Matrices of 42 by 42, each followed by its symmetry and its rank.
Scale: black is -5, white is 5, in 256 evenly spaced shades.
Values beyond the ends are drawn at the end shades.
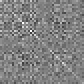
symmetric, rank five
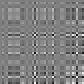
symmetric, rank one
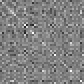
symmetric, rank five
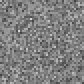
symmetric, full rank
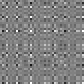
symmetric, rank two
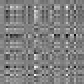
antisymmetric, rank two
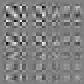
symmetric, rank two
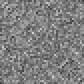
symmetric, full rank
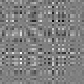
antisymmetric, rank two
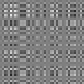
symmetric, rank one
